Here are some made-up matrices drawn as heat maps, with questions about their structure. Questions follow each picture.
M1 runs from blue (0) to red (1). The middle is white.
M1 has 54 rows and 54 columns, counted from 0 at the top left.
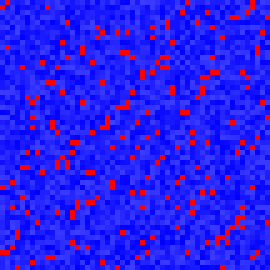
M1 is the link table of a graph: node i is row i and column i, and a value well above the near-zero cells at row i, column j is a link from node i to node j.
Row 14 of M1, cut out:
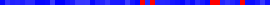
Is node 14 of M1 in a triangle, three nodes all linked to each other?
yes
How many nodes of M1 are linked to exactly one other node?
0
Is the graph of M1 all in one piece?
yes
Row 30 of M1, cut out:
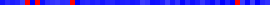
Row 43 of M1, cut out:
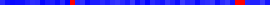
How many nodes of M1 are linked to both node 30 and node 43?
2
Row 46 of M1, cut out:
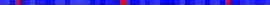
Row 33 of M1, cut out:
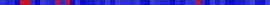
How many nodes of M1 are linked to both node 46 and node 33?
0
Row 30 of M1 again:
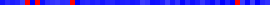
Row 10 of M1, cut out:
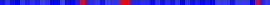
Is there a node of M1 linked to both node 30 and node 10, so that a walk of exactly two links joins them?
no
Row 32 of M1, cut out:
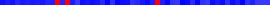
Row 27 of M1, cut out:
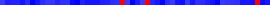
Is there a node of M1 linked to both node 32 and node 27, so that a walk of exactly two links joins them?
no
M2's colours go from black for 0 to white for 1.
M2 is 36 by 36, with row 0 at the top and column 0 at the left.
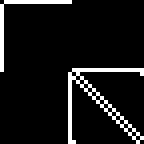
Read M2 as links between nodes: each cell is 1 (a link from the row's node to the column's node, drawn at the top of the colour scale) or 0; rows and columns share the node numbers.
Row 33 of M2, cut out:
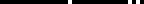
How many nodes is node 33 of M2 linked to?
3
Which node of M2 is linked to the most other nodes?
node 17
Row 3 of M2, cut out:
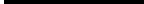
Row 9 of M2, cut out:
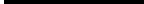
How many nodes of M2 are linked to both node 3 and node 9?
1
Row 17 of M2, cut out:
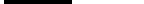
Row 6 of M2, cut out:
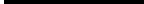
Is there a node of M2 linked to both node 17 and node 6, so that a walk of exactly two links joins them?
yes
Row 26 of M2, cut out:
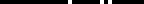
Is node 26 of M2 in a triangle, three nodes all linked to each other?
yes
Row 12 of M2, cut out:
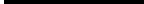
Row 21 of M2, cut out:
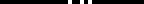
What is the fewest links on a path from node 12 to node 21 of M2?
3
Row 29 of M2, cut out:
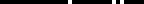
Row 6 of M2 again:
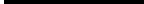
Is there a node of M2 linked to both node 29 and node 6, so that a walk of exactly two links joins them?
no
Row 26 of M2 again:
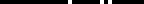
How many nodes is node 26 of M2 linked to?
3
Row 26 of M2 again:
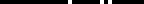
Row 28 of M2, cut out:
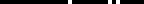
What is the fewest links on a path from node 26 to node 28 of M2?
2
